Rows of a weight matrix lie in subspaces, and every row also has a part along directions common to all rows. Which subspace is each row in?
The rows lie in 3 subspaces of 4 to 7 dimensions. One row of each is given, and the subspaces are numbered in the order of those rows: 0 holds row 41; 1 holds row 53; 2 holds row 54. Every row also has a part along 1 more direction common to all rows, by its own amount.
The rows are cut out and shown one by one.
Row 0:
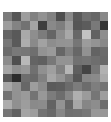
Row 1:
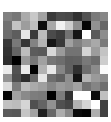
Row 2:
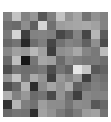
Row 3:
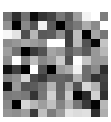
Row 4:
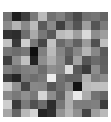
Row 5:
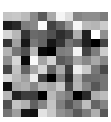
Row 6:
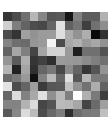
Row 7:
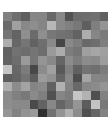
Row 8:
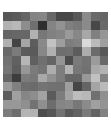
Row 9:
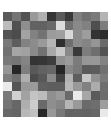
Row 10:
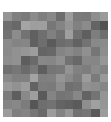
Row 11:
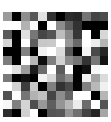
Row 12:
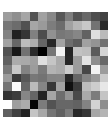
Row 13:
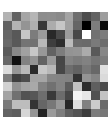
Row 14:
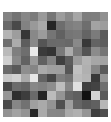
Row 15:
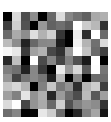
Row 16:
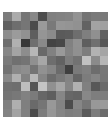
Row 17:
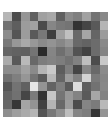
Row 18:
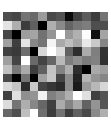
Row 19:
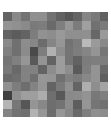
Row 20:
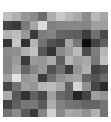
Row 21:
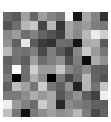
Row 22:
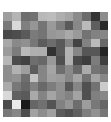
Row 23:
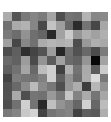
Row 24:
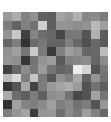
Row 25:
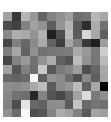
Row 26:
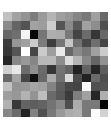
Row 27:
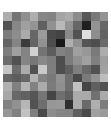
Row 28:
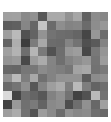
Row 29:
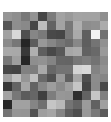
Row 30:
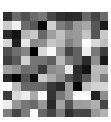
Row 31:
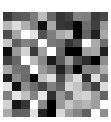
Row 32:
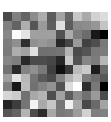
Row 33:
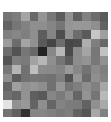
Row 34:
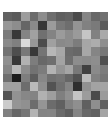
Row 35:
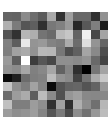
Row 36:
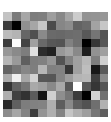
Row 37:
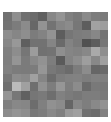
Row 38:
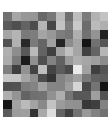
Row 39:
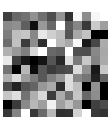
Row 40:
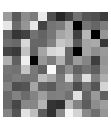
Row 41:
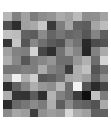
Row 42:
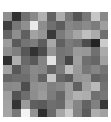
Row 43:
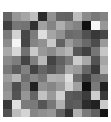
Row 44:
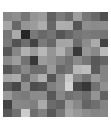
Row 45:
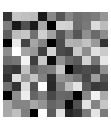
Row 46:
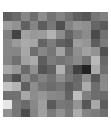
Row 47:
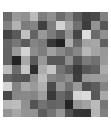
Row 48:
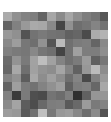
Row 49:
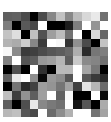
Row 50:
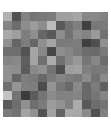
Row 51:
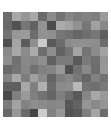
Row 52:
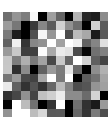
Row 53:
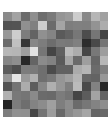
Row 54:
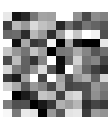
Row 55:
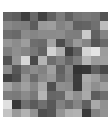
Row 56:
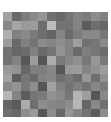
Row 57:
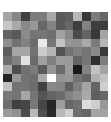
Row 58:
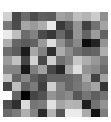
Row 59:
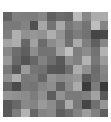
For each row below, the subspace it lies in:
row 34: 1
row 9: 1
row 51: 2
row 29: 0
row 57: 1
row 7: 2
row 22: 2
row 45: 2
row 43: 1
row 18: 1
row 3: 2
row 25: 2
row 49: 2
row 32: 1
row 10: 1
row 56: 2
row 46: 0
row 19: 2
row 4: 2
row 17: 0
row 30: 0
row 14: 0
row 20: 0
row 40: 0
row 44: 0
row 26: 0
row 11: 2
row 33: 1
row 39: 1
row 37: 2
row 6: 1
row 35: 2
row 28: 1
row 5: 1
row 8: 0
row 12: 1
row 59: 1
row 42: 2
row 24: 0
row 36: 0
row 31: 1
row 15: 0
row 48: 1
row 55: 2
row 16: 2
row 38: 1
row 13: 2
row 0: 2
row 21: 1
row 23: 0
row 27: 2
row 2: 0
